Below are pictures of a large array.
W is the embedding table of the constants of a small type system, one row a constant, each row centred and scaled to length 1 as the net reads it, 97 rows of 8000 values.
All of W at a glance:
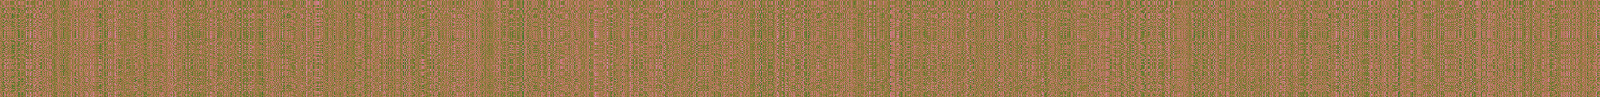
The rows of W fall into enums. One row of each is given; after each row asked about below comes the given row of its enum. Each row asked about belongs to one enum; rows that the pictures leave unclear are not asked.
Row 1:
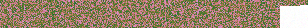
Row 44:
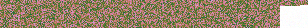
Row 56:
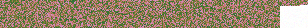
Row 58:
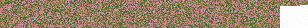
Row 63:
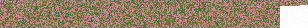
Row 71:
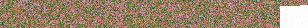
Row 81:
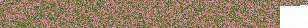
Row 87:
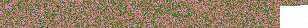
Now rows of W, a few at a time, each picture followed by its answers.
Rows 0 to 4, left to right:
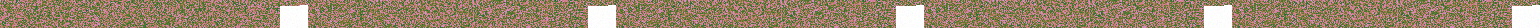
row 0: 63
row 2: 1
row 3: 1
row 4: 1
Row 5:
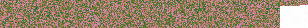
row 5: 63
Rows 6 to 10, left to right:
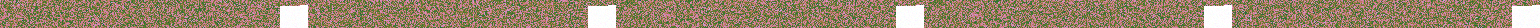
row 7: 1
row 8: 56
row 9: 56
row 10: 44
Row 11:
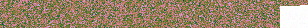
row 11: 71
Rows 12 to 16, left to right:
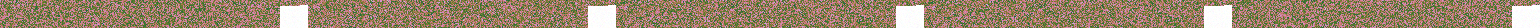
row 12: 63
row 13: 87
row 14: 58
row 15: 58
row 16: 56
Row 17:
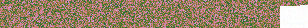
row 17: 58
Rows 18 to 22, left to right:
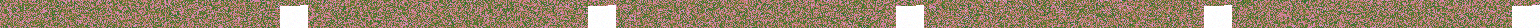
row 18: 1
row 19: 63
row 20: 44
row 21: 87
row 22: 56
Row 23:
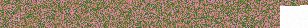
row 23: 44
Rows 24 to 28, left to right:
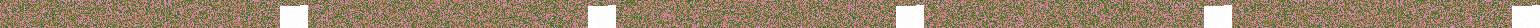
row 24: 1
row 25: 44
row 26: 56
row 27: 63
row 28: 1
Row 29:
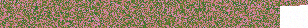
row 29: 63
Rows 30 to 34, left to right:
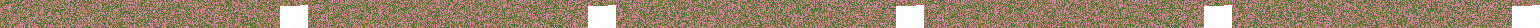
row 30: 58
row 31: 44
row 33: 44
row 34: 63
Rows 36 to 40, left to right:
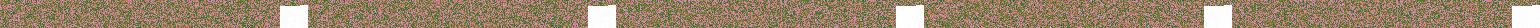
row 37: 44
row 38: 1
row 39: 81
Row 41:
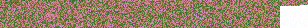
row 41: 56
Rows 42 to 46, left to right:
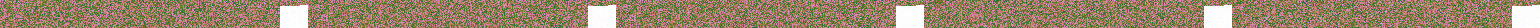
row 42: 63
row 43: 44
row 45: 56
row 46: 58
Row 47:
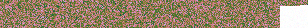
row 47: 87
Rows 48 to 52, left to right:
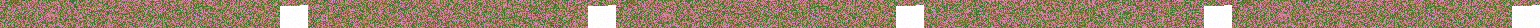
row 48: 56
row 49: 44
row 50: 56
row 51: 1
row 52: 56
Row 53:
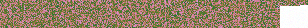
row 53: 1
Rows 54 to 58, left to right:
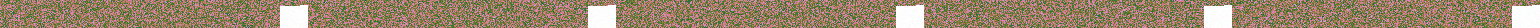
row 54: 44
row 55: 63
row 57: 1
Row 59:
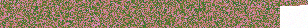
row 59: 63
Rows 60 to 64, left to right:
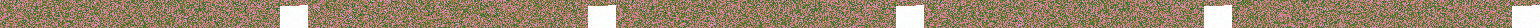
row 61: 87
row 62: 63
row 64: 56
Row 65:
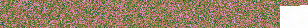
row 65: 71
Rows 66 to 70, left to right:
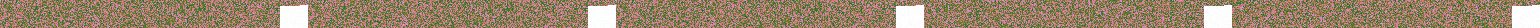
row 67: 63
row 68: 63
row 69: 1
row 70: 58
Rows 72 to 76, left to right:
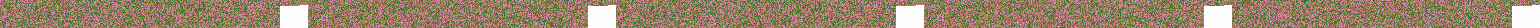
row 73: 44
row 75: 44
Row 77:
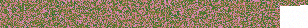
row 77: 1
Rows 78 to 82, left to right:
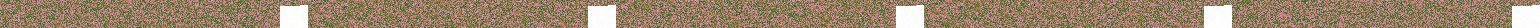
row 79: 81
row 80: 87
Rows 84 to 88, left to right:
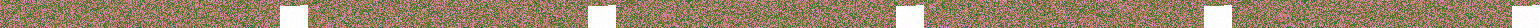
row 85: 58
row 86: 56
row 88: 56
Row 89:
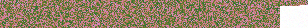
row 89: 63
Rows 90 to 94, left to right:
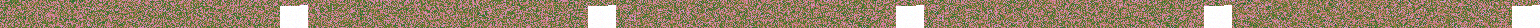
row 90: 56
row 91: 1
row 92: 44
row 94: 81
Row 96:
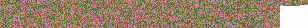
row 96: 44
